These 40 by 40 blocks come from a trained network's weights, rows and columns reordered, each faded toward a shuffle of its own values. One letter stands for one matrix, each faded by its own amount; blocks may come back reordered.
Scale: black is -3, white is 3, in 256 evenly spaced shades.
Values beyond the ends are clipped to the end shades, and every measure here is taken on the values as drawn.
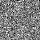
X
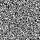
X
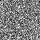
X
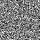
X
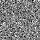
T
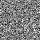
X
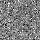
T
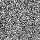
X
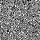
T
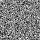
X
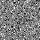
T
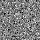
T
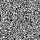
T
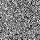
X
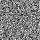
X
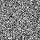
X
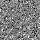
T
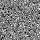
T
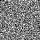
X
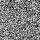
X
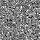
T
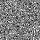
T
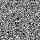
T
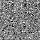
T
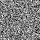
X
